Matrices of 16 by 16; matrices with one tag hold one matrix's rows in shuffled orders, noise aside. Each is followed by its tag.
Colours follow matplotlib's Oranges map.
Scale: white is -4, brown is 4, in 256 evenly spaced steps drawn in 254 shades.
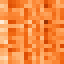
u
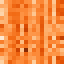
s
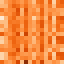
s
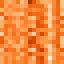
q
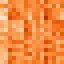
u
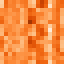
q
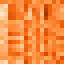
u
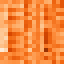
u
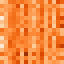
s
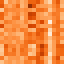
q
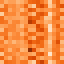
q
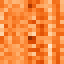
q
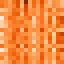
s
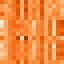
s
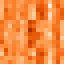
q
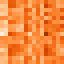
u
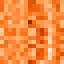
q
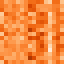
q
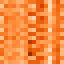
q
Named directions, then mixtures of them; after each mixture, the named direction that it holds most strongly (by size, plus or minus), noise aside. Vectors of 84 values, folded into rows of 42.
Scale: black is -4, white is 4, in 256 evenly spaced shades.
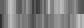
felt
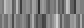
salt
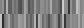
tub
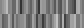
salt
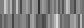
salt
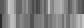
felt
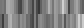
felt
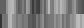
felt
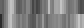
felt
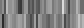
tub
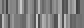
tub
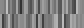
tub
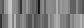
felt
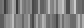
salt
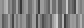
salt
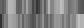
felt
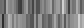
tub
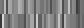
tub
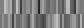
salt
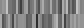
tub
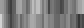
felt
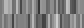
salt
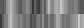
felt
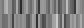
salt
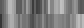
felt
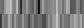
salt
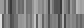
tub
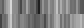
felt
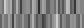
salt
